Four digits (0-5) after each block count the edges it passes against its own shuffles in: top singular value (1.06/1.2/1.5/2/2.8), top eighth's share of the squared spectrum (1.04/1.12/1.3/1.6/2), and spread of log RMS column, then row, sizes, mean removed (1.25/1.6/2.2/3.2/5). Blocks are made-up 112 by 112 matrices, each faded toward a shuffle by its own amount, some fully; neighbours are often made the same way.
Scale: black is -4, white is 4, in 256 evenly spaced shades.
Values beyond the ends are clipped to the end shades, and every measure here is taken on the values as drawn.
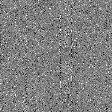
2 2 3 0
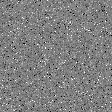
0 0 0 0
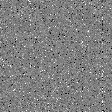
2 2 1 0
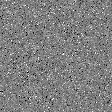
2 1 0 0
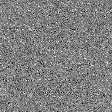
0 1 0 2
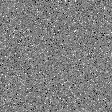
0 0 0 0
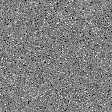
0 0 0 0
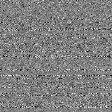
2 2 0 4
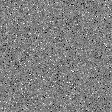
0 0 0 0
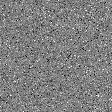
0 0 0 0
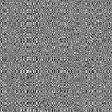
5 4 4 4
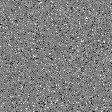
3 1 0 0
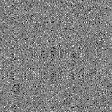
4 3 2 2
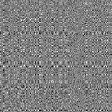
5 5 3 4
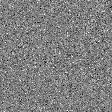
0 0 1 0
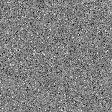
0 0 0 0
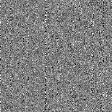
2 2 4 0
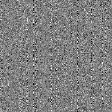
2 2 4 0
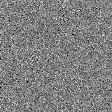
0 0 1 0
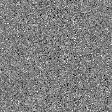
1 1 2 0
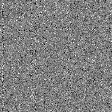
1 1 2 0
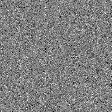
1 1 2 0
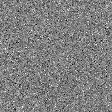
0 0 1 0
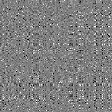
5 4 3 3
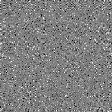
4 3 2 1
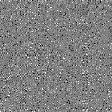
4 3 2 2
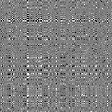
5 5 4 4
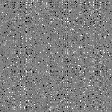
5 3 2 2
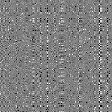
5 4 3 3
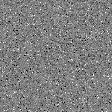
3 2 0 0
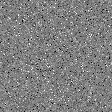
2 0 0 0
